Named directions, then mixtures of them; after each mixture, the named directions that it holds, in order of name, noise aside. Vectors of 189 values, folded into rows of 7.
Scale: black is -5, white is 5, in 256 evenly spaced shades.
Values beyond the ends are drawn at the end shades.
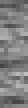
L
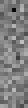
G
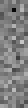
G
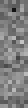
G, L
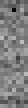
G, L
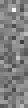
G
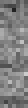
G, L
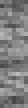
L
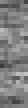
L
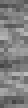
L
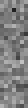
G, L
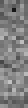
G, L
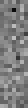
G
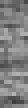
L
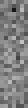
G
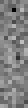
G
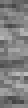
L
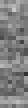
G, L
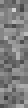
G, L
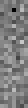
G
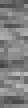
L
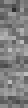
G, L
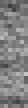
G, L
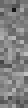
G, L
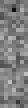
G, L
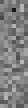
G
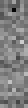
G, L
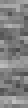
L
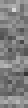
G, L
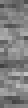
L
